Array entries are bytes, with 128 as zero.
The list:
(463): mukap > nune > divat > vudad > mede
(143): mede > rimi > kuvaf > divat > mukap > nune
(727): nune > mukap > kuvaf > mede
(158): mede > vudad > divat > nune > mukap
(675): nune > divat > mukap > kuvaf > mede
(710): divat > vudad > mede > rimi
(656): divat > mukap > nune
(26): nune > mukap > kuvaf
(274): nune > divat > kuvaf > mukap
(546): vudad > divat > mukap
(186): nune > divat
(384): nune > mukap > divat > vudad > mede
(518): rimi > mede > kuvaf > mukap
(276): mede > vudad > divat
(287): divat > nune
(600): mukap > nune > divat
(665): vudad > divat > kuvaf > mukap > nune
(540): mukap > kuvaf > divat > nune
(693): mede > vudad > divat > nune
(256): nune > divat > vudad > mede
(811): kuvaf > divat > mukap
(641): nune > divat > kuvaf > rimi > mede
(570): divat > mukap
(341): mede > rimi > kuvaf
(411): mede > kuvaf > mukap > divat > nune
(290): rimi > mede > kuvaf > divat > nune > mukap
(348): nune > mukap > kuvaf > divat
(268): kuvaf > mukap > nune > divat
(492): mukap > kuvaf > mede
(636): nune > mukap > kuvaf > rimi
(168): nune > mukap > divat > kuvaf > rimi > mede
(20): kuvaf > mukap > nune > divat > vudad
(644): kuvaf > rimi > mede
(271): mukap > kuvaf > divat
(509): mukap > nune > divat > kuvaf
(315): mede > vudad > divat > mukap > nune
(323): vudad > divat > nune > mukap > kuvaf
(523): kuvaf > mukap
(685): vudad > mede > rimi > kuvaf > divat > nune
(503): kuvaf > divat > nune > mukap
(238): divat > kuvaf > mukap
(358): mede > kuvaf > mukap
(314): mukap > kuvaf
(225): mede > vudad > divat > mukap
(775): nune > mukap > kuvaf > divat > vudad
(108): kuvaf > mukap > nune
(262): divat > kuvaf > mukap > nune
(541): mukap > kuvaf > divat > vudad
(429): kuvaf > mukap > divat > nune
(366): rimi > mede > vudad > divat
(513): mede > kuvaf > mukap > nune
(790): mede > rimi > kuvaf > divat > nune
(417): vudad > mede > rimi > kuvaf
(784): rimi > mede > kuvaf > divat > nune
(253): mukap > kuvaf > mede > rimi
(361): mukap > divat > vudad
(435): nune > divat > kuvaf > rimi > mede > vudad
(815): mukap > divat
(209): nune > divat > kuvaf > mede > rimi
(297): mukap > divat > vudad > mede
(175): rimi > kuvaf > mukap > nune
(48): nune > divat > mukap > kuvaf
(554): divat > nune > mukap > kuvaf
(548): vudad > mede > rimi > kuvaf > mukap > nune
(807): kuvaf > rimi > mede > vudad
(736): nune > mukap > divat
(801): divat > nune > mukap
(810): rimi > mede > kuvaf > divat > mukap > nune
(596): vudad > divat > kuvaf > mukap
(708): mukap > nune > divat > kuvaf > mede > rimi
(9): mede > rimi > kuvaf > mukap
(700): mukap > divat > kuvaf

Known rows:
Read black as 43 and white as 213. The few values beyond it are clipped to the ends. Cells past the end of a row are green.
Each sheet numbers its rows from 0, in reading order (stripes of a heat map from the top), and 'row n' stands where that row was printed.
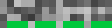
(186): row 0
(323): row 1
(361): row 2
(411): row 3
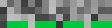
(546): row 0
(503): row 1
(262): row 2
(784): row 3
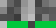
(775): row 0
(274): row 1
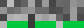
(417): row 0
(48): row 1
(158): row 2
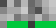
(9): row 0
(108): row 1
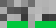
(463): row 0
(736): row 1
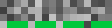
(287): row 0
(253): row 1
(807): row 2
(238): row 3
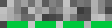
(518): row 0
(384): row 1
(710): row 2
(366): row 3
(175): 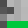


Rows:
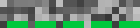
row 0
(665)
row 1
(225)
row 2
(596)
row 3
(801)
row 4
(811)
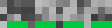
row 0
(256)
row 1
(143)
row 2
(570)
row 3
(290)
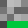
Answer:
(810)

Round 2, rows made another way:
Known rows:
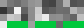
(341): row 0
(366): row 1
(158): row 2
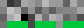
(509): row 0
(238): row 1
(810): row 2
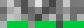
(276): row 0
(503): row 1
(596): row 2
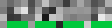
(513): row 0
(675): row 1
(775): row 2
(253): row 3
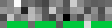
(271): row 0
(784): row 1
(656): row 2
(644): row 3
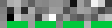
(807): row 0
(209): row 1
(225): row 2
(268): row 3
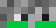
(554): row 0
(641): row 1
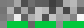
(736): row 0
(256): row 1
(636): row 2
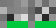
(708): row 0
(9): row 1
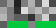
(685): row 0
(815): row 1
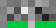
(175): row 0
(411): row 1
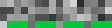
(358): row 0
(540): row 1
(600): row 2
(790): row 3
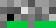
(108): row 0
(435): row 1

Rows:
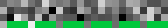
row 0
(710)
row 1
(492)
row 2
(287)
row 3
(361)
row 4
(262)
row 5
(384)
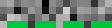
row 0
(518)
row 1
(546)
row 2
(168)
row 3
(541)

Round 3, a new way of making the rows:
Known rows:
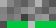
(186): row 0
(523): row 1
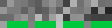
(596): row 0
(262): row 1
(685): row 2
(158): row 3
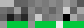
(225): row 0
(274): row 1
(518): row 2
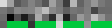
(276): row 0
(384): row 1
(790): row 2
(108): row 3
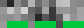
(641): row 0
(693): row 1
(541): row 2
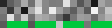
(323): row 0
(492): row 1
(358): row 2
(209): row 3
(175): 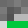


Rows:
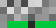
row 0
(435)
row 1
(361)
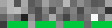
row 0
(297)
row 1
(143)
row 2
(546)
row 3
(48)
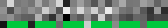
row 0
(600)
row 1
(463)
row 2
(710)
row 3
(644)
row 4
(570)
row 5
(315)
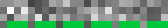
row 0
(253)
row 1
(554)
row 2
(271)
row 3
(727)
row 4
(540)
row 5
(513)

